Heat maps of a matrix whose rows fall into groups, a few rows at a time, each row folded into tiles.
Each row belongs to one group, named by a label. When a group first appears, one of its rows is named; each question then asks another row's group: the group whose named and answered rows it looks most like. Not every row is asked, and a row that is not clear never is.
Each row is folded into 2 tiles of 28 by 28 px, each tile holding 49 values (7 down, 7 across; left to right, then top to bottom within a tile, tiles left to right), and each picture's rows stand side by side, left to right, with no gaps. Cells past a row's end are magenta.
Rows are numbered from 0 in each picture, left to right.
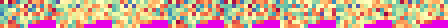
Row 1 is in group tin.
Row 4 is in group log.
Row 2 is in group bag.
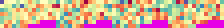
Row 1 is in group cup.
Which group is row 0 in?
tin
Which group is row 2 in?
cup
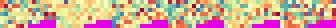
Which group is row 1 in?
cup
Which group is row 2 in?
cup
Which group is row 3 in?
log
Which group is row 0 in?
cup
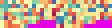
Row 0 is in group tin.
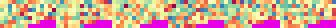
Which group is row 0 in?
log
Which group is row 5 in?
tin
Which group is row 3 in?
cup
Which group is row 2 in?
tin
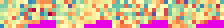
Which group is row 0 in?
bag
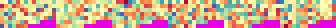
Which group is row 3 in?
cup
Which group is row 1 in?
log
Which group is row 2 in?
log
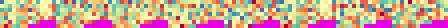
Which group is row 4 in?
cup
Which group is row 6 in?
cup
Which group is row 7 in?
cup
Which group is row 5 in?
tin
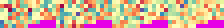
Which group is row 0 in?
cup
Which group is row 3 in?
bag
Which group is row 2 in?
log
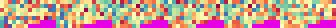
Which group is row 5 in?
tin
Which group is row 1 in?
cup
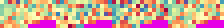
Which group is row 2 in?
log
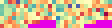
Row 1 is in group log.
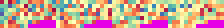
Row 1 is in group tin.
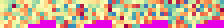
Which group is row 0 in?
tin
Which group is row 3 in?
log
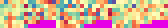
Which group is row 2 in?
tin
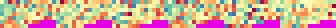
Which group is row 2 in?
cup
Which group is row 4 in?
cup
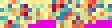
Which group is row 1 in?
cup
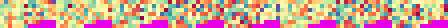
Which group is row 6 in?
log
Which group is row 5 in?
log
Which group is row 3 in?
log
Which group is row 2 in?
log
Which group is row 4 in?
cup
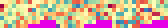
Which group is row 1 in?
tin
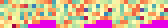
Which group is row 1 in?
log
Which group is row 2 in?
log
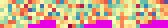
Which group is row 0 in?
log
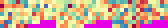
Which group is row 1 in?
tin
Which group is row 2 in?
cup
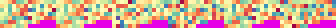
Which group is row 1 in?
log
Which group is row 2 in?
cup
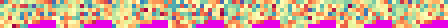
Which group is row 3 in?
tin
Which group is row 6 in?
tin
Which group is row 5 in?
log
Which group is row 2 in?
bag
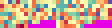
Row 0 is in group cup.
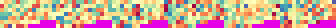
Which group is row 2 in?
log
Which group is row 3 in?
log
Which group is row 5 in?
tin
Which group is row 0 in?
cup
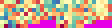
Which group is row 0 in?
cup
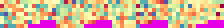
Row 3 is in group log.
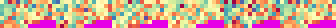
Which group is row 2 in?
cup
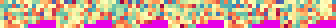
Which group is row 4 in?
tin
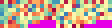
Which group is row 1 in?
cup
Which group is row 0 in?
log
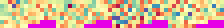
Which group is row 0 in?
bag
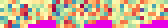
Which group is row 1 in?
log
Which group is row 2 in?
log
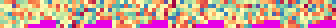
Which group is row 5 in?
log
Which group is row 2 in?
tin
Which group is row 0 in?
log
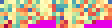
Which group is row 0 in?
tin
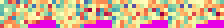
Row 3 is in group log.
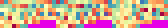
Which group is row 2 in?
bag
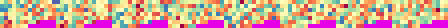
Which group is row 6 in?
cup
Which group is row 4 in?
cup
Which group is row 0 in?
tin
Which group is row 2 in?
cup
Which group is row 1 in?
tin
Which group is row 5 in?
log
